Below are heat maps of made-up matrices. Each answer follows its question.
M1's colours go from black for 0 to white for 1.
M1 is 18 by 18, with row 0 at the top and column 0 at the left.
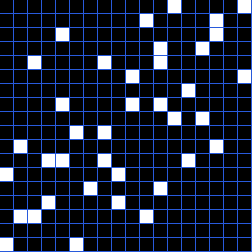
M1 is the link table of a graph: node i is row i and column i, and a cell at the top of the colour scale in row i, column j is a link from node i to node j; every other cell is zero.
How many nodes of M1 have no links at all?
1
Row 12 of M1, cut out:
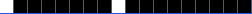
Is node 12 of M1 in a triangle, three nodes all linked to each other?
no
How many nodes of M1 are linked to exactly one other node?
1
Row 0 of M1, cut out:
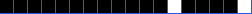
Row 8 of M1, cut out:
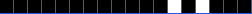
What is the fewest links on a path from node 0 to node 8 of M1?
2
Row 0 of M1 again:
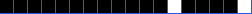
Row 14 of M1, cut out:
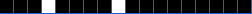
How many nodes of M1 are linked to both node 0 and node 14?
0
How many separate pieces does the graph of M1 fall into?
2
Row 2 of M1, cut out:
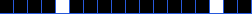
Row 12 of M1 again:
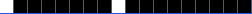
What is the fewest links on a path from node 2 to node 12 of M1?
6
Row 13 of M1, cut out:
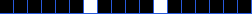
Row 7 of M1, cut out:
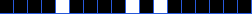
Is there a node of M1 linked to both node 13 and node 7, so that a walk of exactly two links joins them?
yes
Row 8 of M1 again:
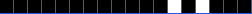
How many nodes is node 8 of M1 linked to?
2
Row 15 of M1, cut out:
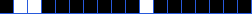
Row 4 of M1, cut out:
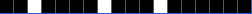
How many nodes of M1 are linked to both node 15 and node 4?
1
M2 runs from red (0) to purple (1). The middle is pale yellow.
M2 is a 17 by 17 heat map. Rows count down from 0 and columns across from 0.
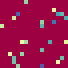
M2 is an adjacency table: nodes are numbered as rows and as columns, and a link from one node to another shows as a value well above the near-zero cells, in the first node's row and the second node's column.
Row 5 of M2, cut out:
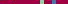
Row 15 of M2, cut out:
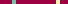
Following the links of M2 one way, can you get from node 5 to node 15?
yes
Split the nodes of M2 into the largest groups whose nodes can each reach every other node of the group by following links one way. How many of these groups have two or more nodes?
1
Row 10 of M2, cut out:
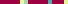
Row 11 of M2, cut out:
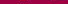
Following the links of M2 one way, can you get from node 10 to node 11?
no
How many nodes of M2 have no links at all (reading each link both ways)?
5
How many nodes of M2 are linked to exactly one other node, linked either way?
3
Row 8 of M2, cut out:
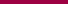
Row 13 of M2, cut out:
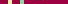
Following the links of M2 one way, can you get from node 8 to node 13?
no
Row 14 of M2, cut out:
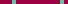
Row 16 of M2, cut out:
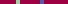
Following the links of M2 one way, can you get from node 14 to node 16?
yes
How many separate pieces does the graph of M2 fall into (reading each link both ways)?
6
